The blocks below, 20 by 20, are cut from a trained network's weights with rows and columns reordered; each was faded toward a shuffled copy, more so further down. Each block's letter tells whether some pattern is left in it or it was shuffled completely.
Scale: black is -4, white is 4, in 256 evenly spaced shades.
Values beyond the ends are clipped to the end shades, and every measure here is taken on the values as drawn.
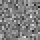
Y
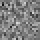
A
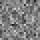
A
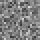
Y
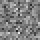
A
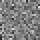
A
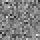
Y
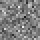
Y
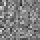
A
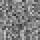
A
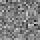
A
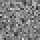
Y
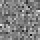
Y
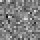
Y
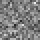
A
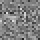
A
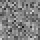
A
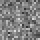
Y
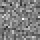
Y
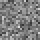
Y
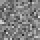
Y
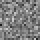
Y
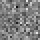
A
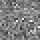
Y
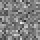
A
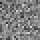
Y
